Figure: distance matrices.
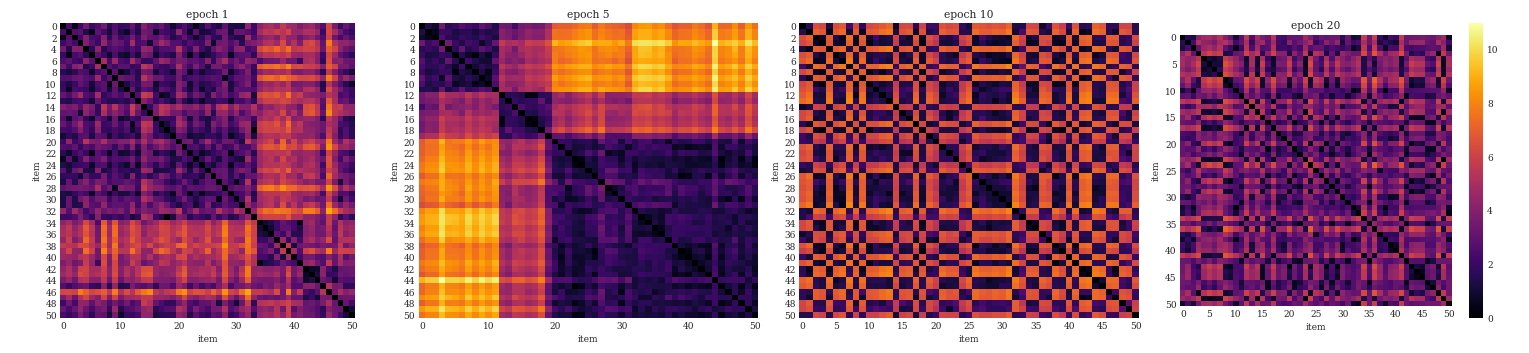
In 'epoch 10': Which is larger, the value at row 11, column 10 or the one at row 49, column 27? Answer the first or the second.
the second
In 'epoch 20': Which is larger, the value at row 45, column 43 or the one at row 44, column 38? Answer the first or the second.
the second
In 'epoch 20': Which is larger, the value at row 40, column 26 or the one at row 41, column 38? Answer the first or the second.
the second
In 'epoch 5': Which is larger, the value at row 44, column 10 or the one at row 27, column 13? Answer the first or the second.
the first
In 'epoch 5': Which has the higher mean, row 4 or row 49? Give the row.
4
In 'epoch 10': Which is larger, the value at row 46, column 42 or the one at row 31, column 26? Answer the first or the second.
the first
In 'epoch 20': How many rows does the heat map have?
51
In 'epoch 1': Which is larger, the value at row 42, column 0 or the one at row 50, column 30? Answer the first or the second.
the first
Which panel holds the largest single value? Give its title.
epoch 5
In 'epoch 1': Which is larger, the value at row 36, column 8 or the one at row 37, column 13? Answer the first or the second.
the second
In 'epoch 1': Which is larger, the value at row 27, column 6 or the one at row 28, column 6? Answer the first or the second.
the second
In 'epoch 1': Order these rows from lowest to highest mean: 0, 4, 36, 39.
0, 4, 36, 39
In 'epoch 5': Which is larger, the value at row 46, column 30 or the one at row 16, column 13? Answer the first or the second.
the second
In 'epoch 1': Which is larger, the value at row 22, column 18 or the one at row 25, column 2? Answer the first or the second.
the second
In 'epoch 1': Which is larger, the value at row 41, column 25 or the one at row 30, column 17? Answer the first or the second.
the first
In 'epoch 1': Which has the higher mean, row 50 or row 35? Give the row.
35
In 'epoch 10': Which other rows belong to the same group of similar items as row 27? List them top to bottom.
2, 3, 5, 6, 8, 10, 11, 12, 13, 15, 16, 18, 21, 22, 23, 26, 28, 29, 30, 31, 34, 35, 38, 39, 41, 44, 45, 48, 49
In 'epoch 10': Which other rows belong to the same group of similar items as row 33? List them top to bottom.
0, 1, 4, 7, 9, 14, 17, 19, 20, 24, 25, 32, 36, 37, 40, 42, 43, 46, 47, 50
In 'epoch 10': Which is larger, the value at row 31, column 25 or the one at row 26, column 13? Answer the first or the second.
the first
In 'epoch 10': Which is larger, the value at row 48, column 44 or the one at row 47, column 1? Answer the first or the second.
the first
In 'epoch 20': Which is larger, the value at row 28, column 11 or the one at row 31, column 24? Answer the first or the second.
the second
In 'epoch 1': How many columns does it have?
51
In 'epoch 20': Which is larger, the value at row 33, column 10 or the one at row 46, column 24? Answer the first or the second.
the second
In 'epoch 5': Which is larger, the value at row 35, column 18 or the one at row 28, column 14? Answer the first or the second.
the first
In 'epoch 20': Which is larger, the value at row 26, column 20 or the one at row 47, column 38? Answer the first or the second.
the first
